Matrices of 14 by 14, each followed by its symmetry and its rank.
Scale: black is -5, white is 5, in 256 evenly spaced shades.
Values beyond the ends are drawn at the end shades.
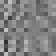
neither, rank two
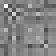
symmetric, rank three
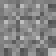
symmetric, rank three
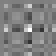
symmetric, rank one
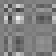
symmetric, rank one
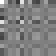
symmetric, rank one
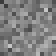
symmetric, full rank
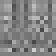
neither, rank two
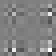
symmetric, rank one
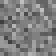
antisymmetric, full rank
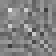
symmetric, rank three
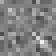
symmetric, rank three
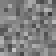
antisymmetric, full rank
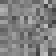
neither, rank three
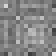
symmetric, rank three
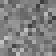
antisymmetric, full rank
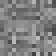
neither, rank three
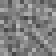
antisymmetric, full rank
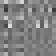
neither, rank three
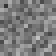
symmetric, full rank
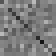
symmetric, full rank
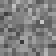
antisymmetric, full rank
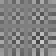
symmetric, rank one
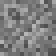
symmetric, full rank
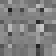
neither, rank two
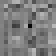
neither, rank three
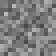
symmetric, full rank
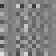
neither, rank two
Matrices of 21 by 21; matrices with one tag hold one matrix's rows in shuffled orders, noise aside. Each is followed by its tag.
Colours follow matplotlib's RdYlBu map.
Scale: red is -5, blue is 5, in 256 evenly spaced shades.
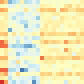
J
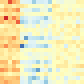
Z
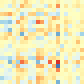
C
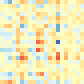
C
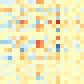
C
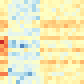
J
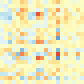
C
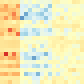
Z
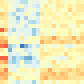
J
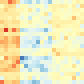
Z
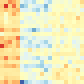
Z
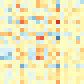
C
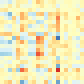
C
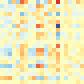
C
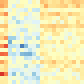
J
